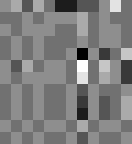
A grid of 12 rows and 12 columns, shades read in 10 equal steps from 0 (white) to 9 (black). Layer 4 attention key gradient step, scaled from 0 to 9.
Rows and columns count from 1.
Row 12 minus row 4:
0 0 0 0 0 0 -1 2 -1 1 1 -1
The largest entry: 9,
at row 5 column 8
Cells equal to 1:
2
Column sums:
55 53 55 50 55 59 57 56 56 54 51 55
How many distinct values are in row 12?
3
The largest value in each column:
5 6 6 5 5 8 8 9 6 7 5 7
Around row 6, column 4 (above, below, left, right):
4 4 3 4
